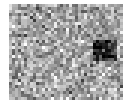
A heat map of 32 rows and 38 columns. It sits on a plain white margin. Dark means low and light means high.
Ninth with the lowest average: middle right. Odd patch: lower, in the middle right. Odd rows or columns: none. Stripes: none. Mirror symmetry: none. Average level on the scale: 60%.
